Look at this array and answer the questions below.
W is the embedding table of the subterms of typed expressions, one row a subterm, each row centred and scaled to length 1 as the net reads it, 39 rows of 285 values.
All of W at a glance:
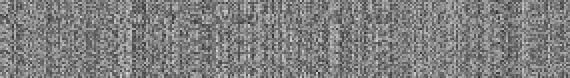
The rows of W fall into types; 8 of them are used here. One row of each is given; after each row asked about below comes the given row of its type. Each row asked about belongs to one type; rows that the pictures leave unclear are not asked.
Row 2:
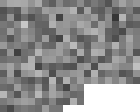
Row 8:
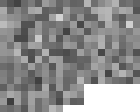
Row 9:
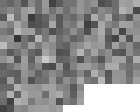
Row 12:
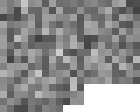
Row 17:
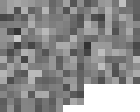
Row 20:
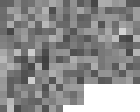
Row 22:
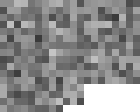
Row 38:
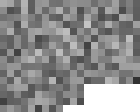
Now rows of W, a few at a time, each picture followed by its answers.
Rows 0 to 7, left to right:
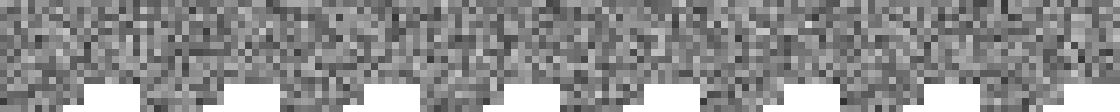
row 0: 38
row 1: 12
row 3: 12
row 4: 2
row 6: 38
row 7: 8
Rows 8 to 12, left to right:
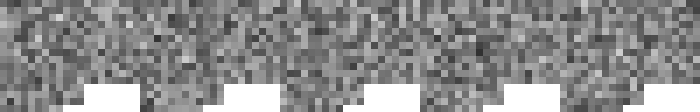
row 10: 22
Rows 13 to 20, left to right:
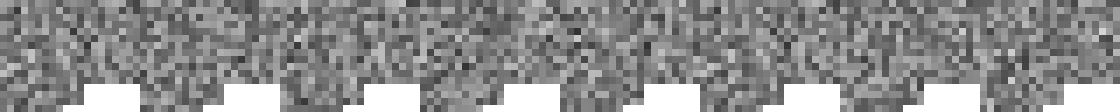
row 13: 38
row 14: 2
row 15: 22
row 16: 9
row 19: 12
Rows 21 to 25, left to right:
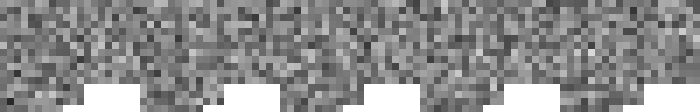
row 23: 38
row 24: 12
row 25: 8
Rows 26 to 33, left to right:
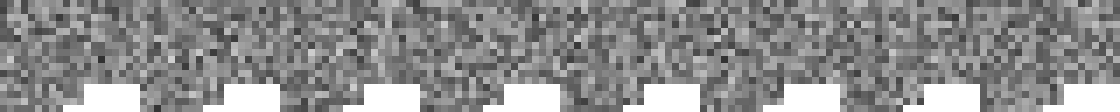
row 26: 20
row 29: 2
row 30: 22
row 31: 17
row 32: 22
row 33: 9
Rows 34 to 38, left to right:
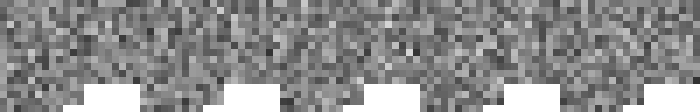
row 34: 20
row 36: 9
